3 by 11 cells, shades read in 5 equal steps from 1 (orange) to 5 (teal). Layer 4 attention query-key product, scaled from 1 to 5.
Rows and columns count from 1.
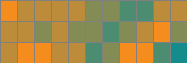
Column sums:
5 5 6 6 7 10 10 8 7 7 10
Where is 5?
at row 3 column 11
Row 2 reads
2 2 3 2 3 3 4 3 2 1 3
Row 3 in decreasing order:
5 4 4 3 2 2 2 1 1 1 1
